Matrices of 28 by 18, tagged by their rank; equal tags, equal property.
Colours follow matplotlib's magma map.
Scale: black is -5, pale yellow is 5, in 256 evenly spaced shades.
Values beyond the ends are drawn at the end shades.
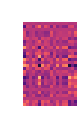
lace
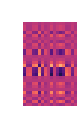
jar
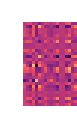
lace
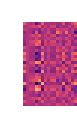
lace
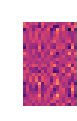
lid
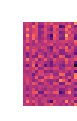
lid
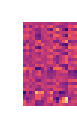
lid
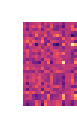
lid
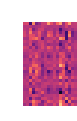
lid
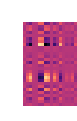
jar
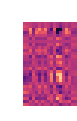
lace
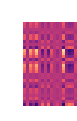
jar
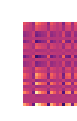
jar
